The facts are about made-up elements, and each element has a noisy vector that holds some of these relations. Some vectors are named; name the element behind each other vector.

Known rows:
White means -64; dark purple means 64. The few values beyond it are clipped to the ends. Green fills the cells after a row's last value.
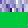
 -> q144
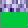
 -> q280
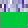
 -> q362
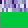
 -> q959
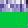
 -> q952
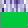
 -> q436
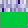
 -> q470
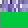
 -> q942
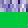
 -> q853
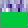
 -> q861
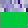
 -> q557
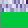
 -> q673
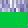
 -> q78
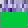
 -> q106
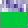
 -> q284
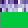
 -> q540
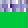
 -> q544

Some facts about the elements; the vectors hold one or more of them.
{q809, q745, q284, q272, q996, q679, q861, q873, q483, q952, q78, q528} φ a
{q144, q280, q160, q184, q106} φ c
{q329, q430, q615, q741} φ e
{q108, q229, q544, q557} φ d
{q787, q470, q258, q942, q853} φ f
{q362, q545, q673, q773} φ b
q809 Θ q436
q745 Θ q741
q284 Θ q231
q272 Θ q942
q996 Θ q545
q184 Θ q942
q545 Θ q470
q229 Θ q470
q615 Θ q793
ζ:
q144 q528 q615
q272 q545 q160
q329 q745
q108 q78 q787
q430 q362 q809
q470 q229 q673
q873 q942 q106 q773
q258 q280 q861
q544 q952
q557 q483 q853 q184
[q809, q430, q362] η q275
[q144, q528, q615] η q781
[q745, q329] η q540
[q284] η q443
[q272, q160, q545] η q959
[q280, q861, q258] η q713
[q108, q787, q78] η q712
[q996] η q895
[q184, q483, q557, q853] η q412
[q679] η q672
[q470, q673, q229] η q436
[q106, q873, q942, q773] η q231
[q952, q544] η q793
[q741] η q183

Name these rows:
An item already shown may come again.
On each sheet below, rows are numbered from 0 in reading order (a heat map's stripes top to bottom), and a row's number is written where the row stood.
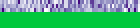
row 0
q470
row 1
q712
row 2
q773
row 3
q284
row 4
q781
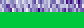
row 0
q144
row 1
q106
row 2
q231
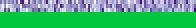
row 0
q275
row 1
q184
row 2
q545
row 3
q362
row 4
q144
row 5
q160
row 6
q483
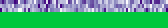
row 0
q540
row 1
q713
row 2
q545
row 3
q272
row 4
q787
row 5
q412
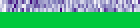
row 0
q443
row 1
q745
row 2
q809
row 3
q78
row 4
q229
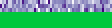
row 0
q773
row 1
q793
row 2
q528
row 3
q258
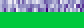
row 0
q108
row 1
q258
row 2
q741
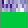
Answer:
q329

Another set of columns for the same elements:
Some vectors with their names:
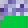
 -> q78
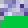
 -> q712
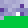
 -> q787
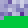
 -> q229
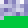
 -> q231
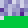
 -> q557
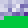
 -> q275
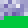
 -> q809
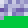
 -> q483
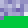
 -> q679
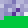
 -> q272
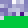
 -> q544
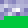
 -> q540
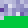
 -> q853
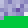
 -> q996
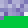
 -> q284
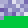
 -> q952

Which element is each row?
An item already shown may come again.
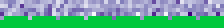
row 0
q712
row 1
q741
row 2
q483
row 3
q412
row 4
q745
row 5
q272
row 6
q229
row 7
q229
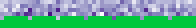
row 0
q275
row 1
q108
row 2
q258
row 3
q470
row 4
q673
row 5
q329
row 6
q942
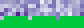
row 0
q781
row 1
q793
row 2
q436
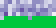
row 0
q184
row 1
q873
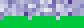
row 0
q436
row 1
q793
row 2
q959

